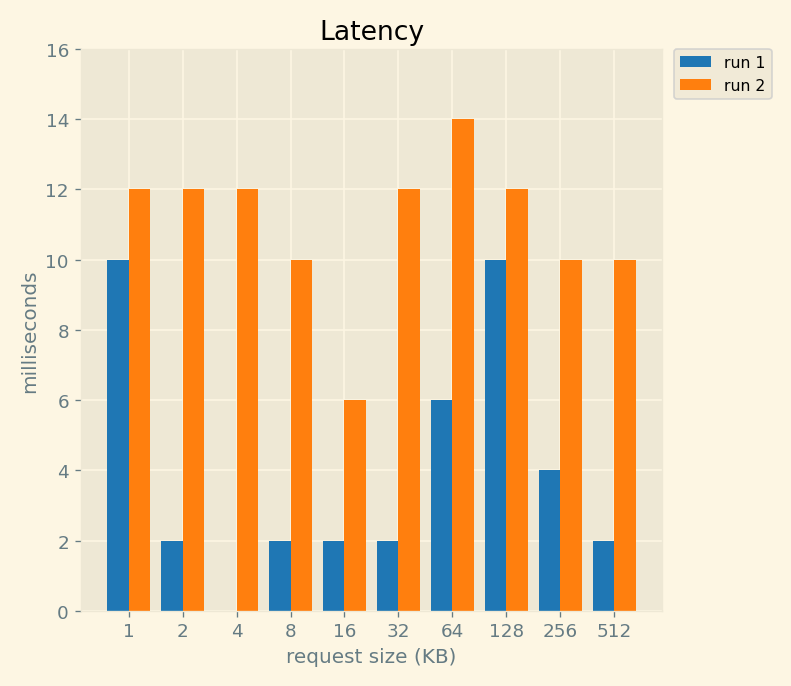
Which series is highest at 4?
run 2
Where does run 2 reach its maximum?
64
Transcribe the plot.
Title: Latency
x-axis: request size (KB), ticks 1 2 4 8 16 32 64 128 256 512
y-axis: milliseconds, ticks 0 2 4 6 8 10 12 14 16
Legend: run 1, run 2
Values:
run 1: 10 2 0 2 2 2 6 10 4 2
run 2: 12 12 12 10 6 12 14 12 10 10
